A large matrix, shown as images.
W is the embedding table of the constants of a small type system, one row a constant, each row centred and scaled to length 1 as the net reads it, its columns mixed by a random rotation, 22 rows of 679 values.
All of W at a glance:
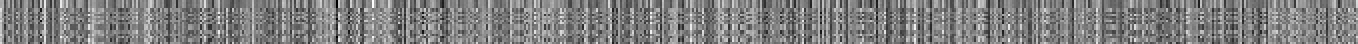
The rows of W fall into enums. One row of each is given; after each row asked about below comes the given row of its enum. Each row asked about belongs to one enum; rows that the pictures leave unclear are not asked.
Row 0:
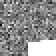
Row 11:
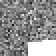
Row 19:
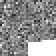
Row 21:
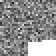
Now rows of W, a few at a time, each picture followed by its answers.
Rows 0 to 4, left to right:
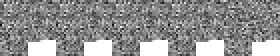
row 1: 0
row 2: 0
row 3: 0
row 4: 21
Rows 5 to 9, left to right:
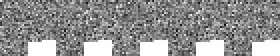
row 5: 21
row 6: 11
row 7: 19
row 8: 11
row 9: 0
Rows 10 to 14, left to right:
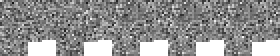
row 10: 21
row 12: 19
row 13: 19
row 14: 19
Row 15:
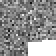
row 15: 11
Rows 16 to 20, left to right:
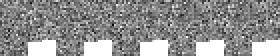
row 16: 11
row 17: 21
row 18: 0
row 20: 19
